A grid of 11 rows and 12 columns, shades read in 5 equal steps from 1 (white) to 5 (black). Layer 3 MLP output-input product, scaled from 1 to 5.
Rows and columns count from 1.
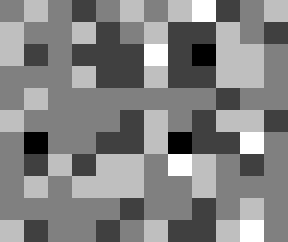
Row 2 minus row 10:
-1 0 0 -1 1 -1 -1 1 0 -1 1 1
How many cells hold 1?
5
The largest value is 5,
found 3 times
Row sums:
32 36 38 36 36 35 41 33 31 37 35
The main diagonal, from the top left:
3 3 3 2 3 4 2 1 2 3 1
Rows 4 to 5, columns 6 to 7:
4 2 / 3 3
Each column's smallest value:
2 2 2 2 2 2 1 1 1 2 1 2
